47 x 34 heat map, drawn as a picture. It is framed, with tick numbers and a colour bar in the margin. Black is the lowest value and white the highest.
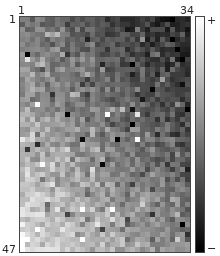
Slope: up to the bottom left. Ninth with the highest average: bottom left. Stripes: none. Mirror symmetry: none. Ninth with the lowest average: top right. Grain: fine. Average level on the scale: 50%.
